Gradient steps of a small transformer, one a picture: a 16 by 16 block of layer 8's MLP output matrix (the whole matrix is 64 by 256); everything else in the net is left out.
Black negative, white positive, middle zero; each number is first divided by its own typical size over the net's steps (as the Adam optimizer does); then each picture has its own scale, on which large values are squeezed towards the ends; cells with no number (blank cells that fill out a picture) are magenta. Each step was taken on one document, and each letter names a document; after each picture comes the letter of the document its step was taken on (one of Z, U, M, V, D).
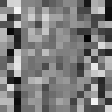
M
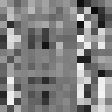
M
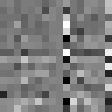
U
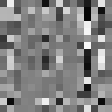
M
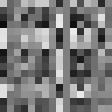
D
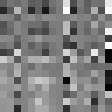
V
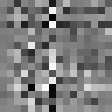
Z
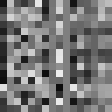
D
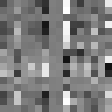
V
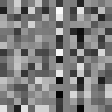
D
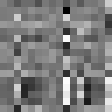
U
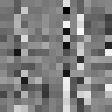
U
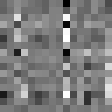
U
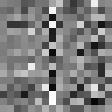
Z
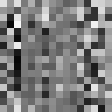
M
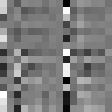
U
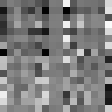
V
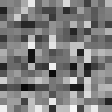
Z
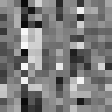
D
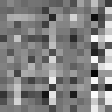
Z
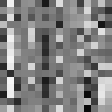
M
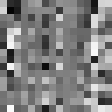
M
